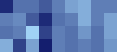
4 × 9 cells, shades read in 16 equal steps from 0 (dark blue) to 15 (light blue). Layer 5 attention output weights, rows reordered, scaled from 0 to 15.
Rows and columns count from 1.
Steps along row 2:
up down down up up up down up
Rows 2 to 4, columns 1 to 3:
8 9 5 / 7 8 15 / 12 3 11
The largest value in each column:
12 9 15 5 8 11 12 8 11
